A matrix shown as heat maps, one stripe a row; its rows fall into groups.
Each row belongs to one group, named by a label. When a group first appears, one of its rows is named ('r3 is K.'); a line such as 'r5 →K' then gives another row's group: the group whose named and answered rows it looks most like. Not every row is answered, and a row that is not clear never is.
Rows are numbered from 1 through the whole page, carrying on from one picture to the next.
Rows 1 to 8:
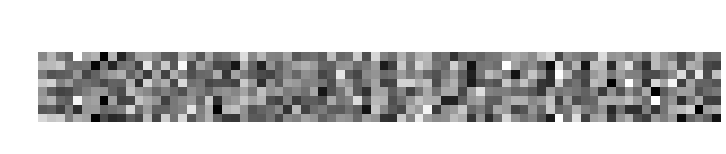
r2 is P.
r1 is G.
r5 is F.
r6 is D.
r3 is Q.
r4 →P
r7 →F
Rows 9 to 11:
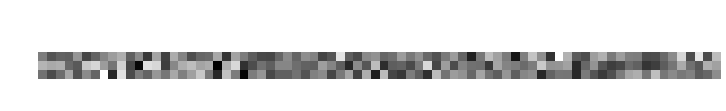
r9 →Q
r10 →F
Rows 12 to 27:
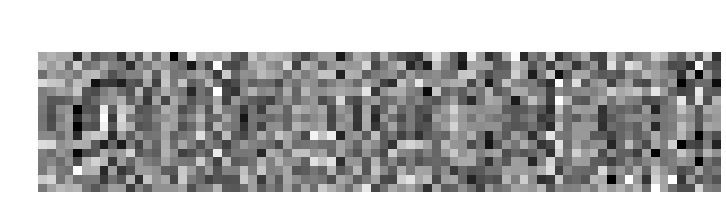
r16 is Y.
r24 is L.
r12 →L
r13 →Y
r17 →Q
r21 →L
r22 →P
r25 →G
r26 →P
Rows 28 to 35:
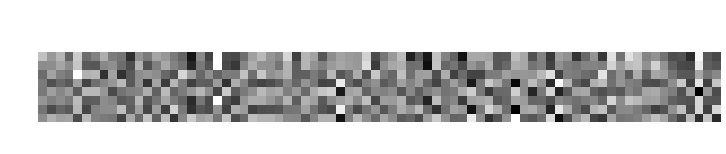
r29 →Y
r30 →G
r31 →Q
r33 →Y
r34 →Q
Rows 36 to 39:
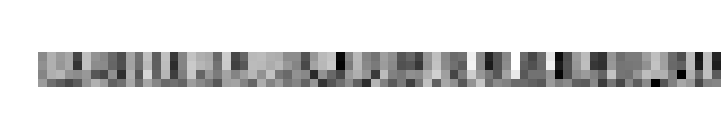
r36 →L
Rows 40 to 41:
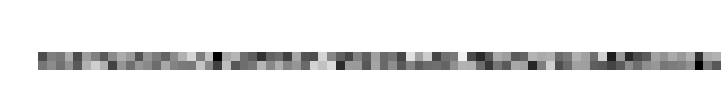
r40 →F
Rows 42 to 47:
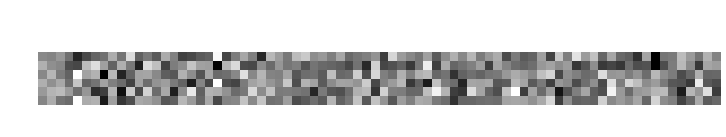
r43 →F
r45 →Y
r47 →G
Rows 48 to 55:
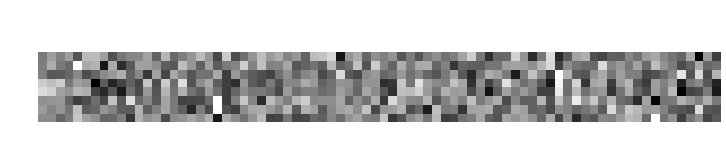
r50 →Q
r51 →P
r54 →Y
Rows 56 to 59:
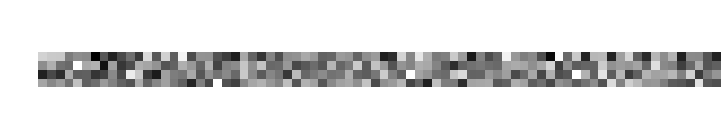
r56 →P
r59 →Y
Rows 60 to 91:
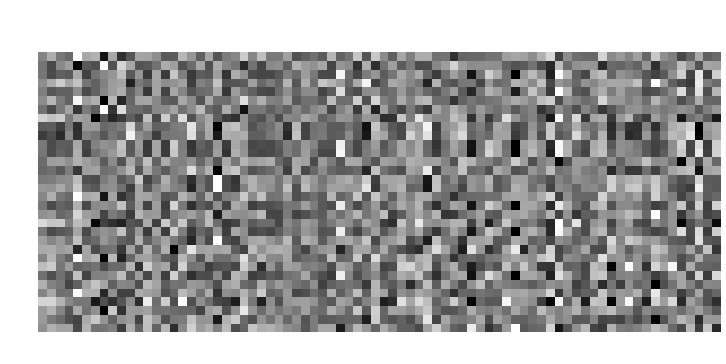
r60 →G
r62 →Q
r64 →Q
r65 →G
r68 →F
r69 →F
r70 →Q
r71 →Q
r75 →Y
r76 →G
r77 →Q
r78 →D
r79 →P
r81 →Y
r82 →L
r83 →G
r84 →P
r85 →Q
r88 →P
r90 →F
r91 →L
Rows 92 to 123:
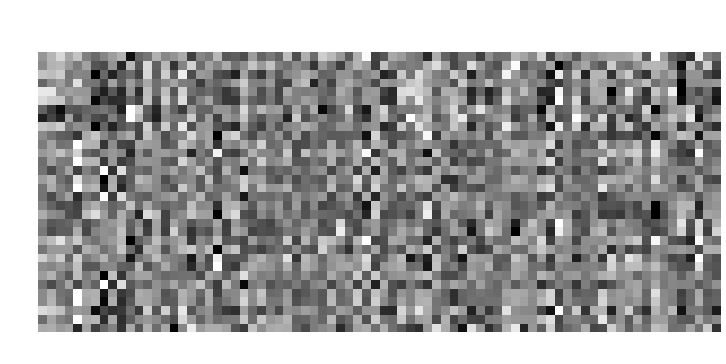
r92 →Y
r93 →L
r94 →P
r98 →F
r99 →F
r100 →P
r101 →F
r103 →Y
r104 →G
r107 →G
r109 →F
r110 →F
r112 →Q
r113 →Y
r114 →F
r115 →Y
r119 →G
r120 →G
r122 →G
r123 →L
